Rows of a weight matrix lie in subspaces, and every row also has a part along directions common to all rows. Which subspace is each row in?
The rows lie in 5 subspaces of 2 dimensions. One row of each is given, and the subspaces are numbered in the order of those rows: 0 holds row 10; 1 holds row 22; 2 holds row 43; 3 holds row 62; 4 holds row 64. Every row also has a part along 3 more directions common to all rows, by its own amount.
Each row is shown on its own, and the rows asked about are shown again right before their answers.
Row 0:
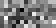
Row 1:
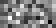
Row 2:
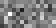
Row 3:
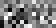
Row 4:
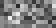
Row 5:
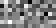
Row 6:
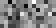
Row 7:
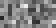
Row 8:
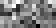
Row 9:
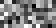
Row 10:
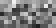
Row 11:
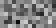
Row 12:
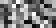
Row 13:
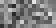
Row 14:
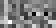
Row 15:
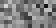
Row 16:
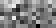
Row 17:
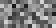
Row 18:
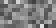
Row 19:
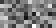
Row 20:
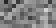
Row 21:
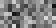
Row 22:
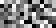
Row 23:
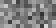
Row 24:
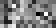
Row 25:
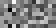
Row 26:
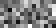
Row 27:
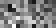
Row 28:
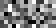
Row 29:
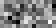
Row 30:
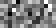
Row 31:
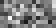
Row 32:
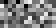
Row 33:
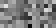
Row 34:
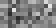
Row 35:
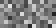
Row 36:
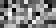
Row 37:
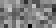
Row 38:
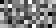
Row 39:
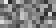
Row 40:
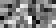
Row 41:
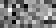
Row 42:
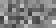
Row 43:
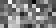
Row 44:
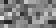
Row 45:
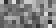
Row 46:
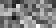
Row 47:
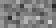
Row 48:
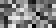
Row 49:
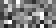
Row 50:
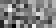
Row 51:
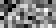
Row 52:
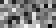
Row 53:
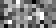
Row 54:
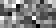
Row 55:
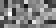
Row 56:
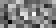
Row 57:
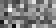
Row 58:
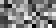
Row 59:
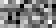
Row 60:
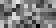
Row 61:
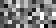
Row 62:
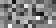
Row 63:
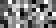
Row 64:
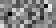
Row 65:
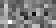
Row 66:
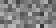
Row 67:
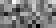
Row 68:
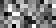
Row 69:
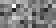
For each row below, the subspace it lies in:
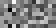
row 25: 3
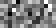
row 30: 4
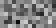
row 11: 3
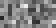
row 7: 4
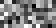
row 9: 0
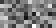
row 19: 1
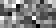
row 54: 0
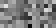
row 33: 2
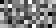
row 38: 1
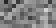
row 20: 0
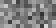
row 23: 2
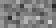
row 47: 3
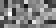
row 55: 4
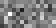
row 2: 4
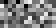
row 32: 1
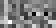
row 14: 1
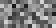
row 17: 1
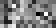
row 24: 1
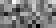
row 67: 0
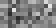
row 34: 4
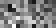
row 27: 3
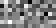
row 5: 1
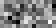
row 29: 3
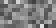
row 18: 2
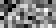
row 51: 0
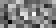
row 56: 1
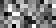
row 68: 3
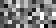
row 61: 2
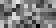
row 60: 0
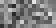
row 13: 1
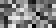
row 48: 1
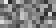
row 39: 2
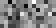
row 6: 2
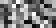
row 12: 1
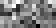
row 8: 0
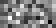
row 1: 3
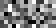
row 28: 3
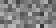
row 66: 2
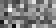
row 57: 3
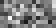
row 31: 3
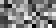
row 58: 1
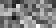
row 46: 0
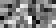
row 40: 4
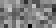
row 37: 2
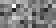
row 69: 0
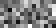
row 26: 2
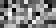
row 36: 4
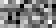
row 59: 3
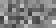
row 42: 4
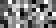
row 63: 2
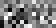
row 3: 4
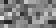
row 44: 4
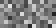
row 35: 1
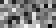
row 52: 0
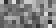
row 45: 0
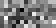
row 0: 4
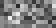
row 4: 3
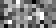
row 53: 2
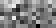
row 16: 0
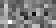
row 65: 1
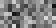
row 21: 3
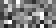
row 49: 2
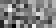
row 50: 3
